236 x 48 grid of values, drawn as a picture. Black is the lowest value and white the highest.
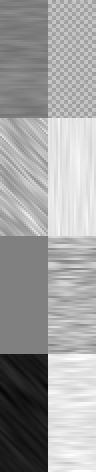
The table splits into 4 rows of 2 panels. Panel 1,1: middling, streaked across, faint in contrast. Panel 1,2: high, checkered. Panel 2,1: high, slanting down to the right. Panel 2,2: very high, streaked downward, faint in contrast. Panel 3,1: middling, flat. Panel 3,2: high, streaked across. Panel 4,1: very low, slanting down to the right, faint in contrast. Panel 4,2: very high, streaked across, faint in contrast.
